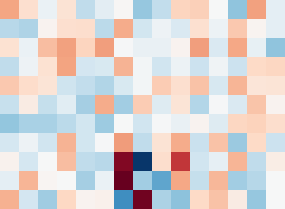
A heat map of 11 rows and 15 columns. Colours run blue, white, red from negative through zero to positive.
Neither half mirrors the other. In the bottom middle lies a patch that is rougher than the rest. On average the colour sits 50% of the way up the scale. The middle left is the calmest part. No overall slope runs across the table. The bottom middle is the roughest part.
